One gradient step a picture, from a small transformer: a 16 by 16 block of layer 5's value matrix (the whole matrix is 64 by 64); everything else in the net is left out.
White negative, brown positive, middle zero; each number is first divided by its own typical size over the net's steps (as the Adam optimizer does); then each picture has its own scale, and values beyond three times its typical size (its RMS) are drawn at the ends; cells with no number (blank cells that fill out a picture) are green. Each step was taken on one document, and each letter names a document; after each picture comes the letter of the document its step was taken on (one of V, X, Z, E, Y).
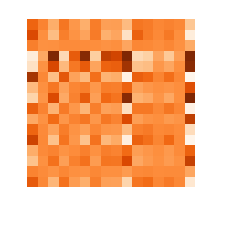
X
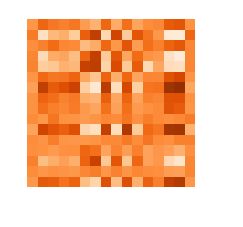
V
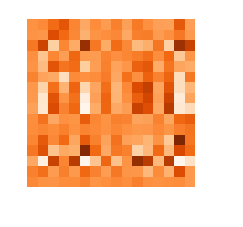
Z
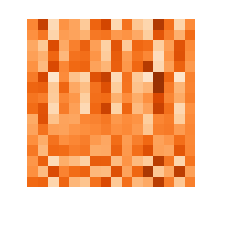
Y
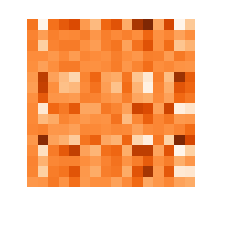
Z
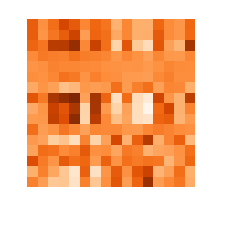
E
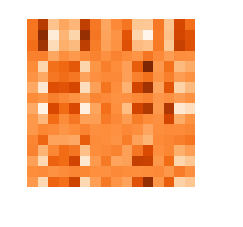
Z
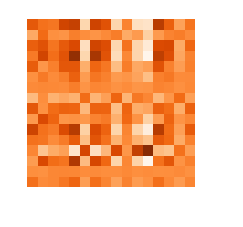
E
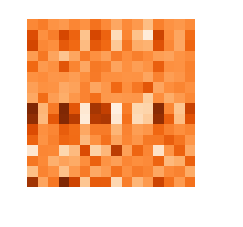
E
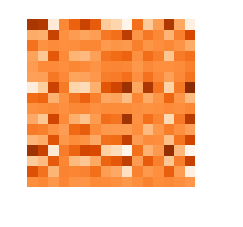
X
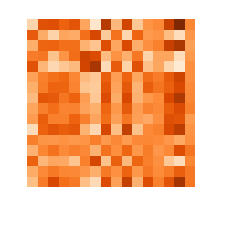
V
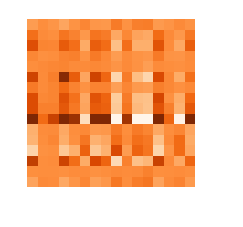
E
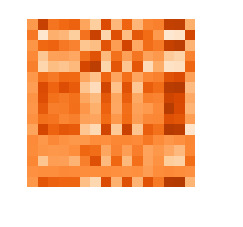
V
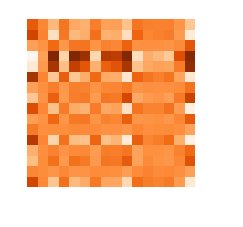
X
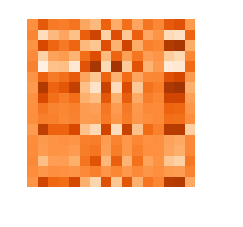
V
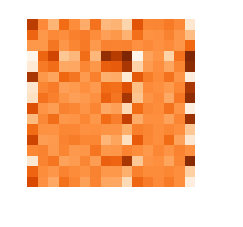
X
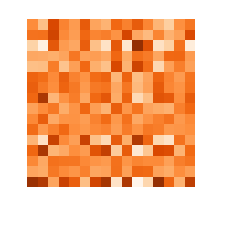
Y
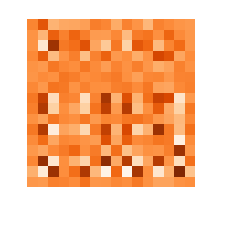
Y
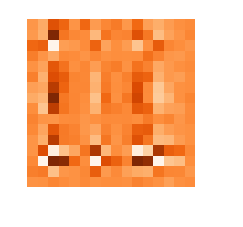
Z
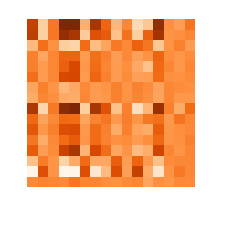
E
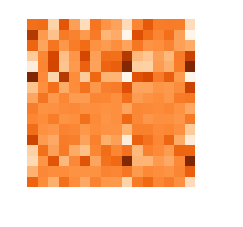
X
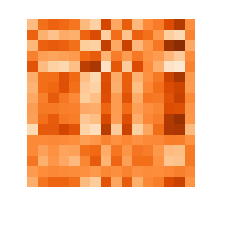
V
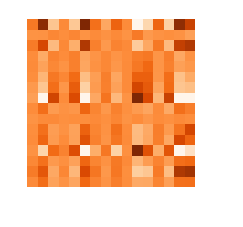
Z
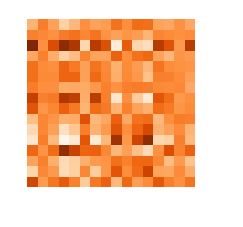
E
